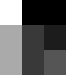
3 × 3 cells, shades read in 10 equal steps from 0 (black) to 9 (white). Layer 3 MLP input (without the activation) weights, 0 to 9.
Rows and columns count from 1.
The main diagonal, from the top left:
9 2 3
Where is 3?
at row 3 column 3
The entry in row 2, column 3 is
1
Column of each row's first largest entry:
1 1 1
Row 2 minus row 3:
0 0 -2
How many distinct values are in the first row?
2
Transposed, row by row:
9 6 6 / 0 2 2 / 0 1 3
